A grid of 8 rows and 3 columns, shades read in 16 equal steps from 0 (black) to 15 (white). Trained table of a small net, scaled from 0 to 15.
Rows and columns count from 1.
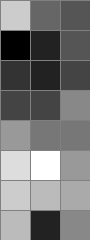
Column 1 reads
12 0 3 4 9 13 12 11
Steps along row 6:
up down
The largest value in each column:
13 15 10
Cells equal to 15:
1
